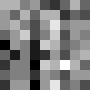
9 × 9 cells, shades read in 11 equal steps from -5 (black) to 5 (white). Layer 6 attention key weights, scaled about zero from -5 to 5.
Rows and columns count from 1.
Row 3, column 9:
1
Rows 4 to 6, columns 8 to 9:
1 0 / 0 1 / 1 2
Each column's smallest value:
-5 -4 0 -5 -3 -3 -3 -1 -2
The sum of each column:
-10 2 6 -25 6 15 -7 7 -1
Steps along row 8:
up same down up down down up same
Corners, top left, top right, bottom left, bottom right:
2 -1 -3 -2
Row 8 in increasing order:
-3 -2 -1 0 0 0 1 1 1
